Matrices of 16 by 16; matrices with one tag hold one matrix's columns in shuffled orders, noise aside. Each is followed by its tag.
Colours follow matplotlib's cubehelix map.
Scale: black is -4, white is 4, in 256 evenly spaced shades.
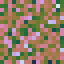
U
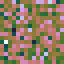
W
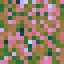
W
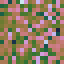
W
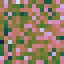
W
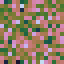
U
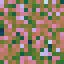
W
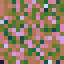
U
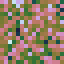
W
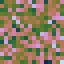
U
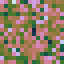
W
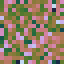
U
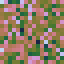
W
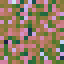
W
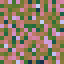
U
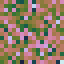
U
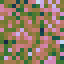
W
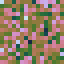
W
